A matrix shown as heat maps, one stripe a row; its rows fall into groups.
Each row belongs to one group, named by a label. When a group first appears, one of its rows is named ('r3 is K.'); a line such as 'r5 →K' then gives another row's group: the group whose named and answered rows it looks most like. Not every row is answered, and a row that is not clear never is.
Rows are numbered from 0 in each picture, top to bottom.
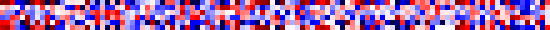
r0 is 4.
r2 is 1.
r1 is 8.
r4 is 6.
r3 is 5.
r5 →4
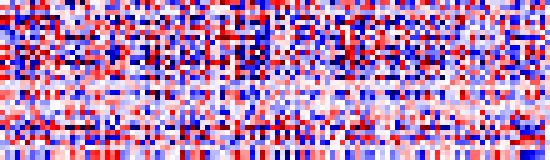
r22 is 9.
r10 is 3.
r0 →8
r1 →3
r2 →1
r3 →4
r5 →5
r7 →8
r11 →6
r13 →6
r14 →1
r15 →6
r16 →3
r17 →9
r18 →6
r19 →6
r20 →1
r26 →1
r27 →3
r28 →5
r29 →9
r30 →1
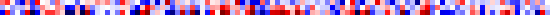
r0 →6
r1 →8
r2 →8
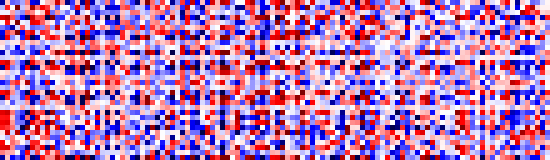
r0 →8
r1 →3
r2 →3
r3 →4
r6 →3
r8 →9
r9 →1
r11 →9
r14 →8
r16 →5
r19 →8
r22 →4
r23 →6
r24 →4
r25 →6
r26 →3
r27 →5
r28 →9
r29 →4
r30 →6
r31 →8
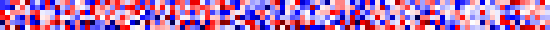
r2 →9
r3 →6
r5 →3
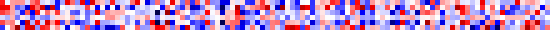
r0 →9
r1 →4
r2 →6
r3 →1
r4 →6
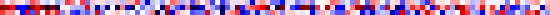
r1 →4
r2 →6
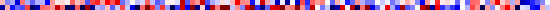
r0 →1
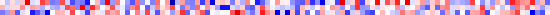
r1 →9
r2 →1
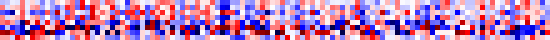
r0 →9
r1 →9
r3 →9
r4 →6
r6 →4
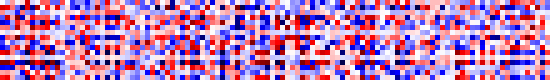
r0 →5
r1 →6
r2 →1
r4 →5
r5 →3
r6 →9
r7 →3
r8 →8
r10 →4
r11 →9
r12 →4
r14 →6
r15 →4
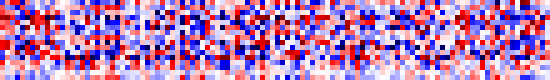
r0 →3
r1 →1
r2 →6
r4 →3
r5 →6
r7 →1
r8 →4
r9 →6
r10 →3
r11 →8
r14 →1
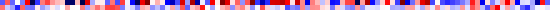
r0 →8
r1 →1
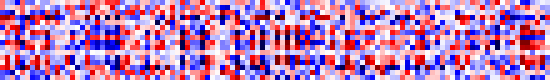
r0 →1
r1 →9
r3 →4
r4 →6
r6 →3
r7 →1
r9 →3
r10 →1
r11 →3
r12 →3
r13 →6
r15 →1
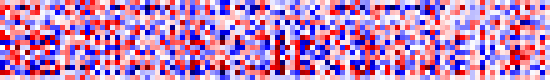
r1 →6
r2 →9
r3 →3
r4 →1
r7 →4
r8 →5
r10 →5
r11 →3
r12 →5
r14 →4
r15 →9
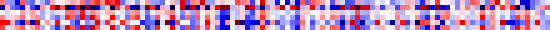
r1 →8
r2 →9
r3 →9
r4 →6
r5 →9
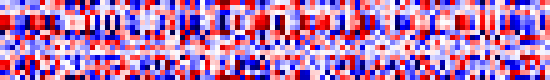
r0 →8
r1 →8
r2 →9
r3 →4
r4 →4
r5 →4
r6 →8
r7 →3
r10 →1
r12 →6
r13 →6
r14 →5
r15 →8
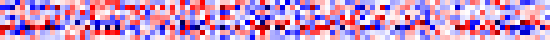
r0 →1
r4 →3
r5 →4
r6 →1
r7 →9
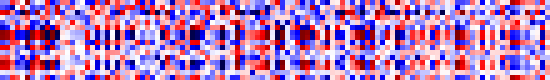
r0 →5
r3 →5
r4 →1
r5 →5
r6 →4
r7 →4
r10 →1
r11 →6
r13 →4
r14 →9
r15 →5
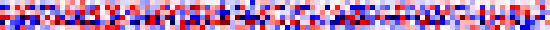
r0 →9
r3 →6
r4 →8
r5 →1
